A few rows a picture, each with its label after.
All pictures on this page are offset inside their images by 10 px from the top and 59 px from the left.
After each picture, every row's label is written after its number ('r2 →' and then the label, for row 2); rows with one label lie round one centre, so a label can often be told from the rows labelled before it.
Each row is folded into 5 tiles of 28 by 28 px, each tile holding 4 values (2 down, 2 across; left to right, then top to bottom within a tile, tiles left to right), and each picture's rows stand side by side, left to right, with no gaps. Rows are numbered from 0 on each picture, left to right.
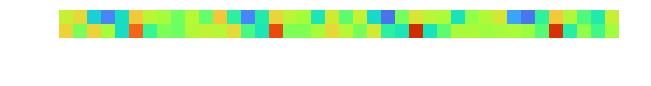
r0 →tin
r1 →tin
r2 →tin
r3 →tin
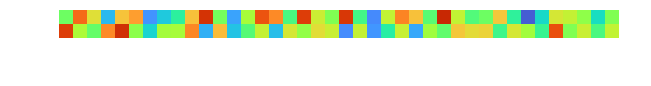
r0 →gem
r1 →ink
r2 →ink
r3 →tin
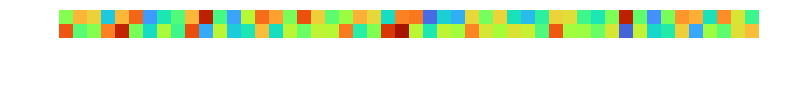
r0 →gem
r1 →ink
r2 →gem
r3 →tin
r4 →ink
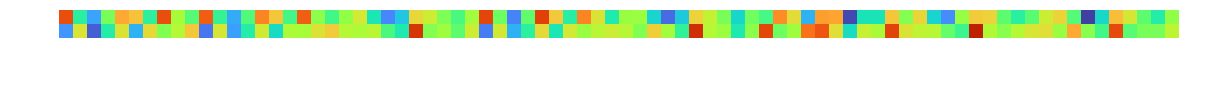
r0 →ink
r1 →ink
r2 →tin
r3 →ink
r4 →tin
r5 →gem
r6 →tin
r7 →tin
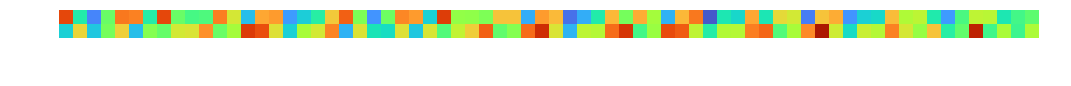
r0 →ink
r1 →gem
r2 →ink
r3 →gem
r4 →gem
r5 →gem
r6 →tin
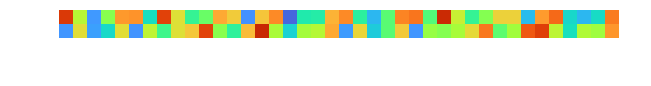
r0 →ink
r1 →gem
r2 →ink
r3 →gem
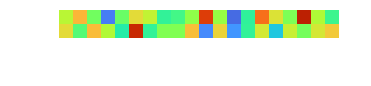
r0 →tin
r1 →ink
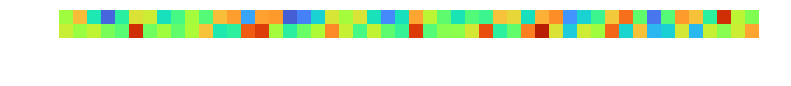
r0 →tin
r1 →gem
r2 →tin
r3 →gem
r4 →ink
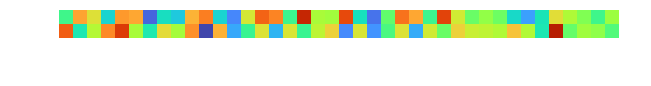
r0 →gem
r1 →ink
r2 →ink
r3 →tin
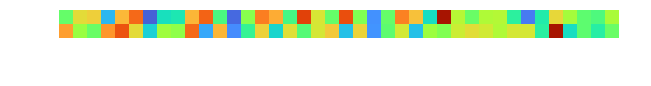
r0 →gem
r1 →ink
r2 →ink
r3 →tin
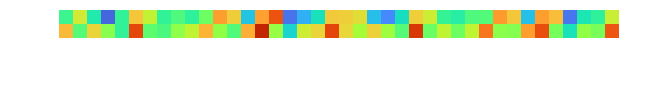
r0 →tin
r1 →gem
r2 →tin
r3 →gem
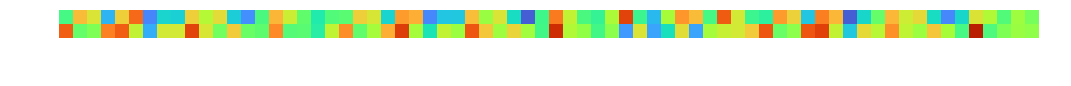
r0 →gem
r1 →tin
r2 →gem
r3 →tin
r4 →ink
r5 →gem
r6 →tin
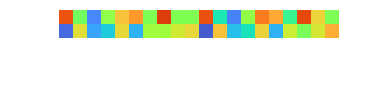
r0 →ink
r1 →ink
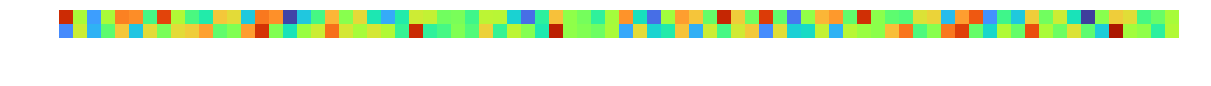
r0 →ink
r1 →gem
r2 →tin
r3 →tin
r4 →ink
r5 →ink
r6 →gem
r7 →tin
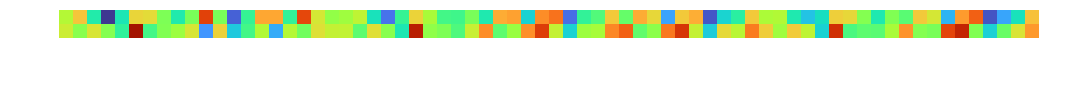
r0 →tin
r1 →ink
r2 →tin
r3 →gem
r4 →gem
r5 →tin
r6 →gem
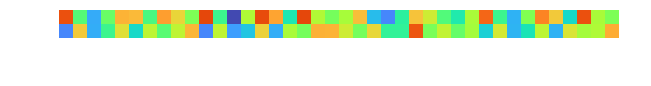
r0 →ink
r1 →ink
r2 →tin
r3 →ink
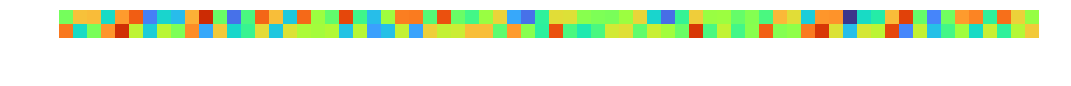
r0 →gem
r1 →ink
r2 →ink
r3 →tin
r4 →tin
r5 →gem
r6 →ink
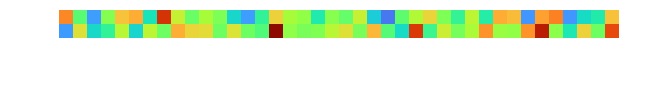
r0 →ink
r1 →tin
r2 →tin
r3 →gem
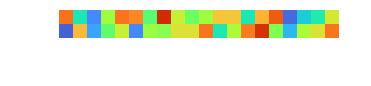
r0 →ink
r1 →gem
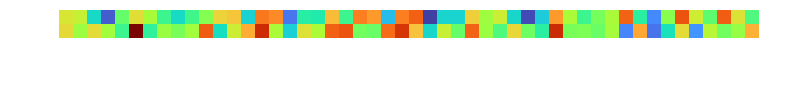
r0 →tin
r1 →gem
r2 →gem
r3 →tin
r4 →ink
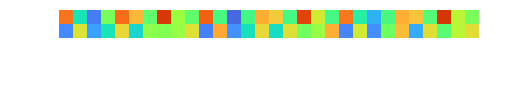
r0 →ink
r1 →ink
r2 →ink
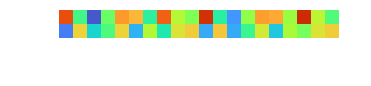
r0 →ink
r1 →ink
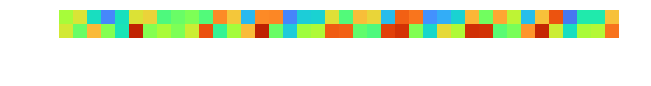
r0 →tin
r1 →gem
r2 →gem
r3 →gem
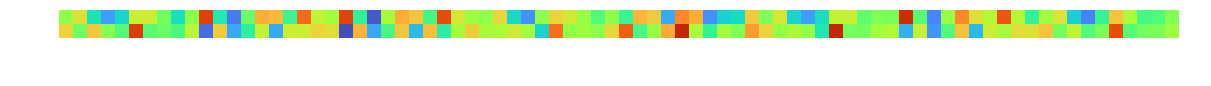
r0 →tin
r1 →ink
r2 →ink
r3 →tin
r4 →gem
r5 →tin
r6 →ink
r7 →tin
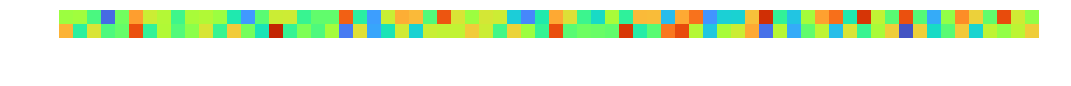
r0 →tin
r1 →tin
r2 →ink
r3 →tin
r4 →gem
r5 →ink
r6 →ink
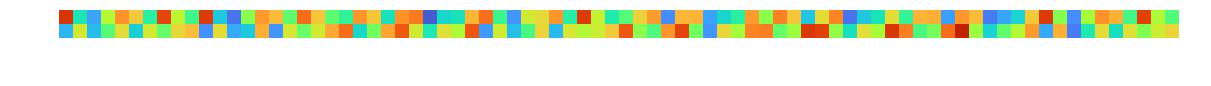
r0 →ink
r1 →ink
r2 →gem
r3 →ink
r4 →gem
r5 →gem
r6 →gem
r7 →ink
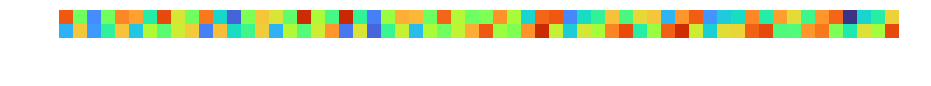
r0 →ink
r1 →ink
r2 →ink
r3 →gem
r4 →gem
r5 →gem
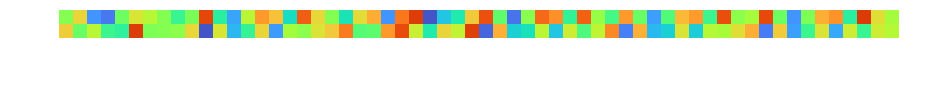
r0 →tin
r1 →ink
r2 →gem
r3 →ink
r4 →ink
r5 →ink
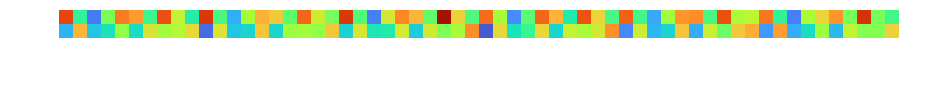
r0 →ink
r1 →ink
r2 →ink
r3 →ink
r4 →ink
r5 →ink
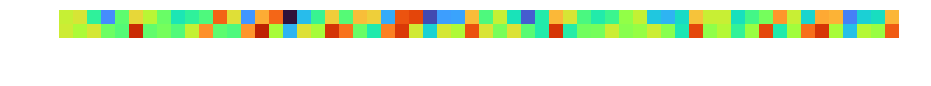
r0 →tin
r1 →gem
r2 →gem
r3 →tin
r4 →tin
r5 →gem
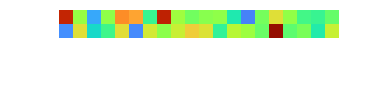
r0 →ink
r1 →tin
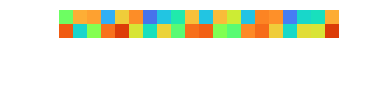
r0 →gem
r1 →gem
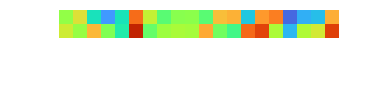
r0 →tin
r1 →gem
